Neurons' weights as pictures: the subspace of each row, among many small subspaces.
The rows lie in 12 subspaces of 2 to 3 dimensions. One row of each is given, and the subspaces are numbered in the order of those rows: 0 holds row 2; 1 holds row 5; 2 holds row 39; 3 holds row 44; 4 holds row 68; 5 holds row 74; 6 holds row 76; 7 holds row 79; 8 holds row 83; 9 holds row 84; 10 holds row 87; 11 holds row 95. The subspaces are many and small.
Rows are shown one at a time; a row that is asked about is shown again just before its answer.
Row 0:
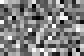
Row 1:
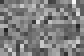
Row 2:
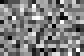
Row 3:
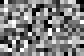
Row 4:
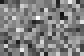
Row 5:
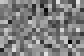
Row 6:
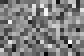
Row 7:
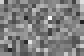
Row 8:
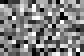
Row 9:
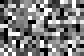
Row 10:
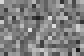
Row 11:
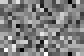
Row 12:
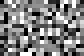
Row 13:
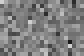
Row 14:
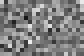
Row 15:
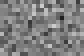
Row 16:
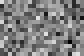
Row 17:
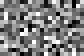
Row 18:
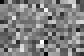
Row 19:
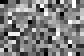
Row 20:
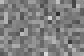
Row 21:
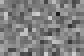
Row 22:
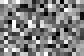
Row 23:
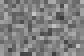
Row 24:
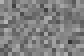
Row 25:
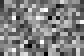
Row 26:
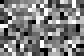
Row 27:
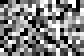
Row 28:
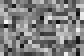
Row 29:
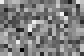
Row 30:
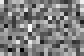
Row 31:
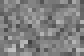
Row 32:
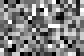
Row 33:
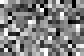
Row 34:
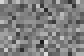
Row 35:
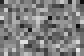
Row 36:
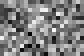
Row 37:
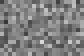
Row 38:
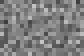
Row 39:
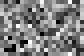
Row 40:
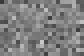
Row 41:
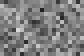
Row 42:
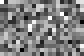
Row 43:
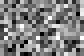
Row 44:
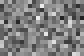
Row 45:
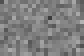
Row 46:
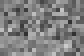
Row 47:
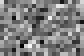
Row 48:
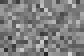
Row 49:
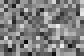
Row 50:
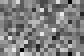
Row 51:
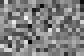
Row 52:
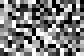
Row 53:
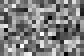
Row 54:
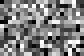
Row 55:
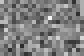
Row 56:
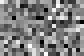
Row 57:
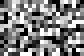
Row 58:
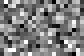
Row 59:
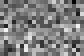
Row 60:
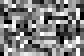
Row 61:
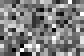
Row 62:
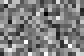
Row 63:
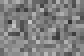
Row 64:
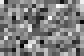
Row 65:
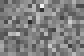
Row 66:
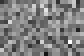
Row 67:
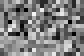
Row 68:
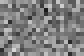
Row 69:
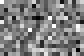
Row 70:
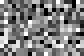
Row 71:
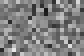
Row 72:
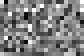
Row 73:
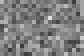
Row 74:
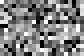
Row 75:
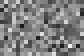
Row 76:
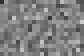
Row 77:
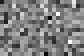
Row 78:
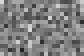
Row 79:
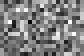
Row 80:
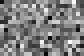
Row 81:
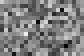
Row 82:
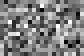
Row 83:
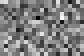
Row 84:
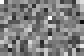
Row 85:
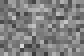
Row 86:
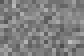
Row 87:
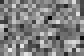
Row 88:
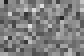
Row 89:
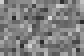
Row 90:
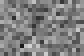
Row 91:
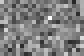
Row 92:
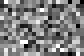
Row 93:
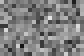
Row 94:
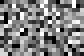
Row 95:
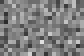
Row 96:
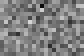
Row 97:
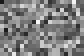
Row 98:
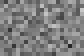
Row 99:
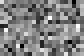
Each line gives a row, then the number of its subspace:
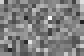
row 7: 9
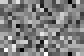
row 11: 2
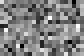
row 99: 5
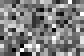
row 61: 9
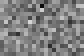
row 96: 3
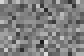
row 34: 2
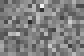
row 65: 3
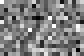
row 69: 0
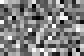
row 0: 0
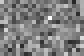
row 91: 10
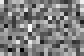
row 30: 8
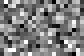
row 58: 4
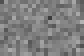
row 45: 9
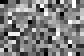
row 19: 5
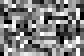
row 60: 3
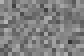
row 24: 4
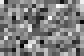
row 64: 6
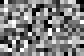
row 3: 9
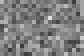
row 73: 10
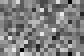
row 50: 9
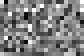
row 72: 6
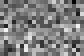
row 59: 7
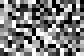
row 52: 9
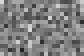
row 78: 8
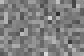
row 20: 4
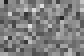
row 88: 6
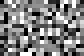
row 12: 11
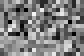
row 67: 7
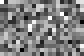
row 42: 6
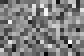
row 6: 1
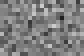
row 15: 11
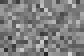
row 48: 2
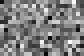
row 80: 10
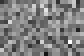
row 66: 1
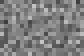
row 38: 11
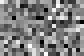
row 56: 8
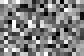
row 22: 7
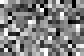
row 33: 5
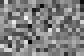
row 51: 9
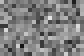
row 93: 5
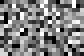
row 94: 4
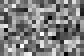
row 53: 5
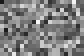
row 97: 7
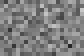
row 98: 11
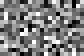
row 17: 4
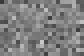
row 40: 2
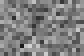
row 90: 6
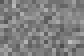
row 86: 4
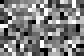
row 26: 5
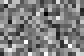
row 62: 4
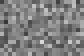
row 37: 11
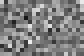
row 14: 9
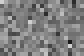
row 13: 3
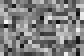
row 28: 3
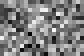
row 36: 8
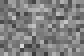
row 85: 6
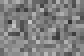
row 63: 7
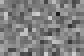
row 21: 1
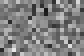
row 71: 1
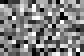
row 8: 0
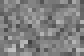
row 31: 2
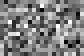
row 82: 3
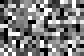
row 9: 3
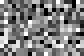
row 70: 11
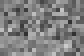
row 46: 7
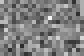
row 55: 10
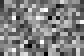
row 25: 8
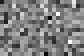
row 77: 4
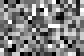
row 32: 1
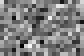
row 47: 6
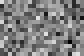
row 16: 3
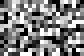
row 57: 1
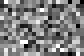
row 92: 0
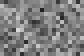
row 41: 8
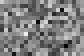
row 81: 7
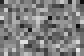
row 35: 0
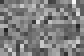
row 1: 7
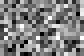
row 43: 10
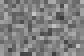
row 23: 11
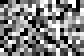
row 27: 1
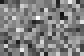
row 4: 8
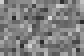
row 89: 6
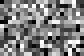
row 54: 10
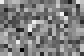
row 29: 8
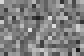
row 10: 0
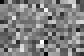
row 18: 2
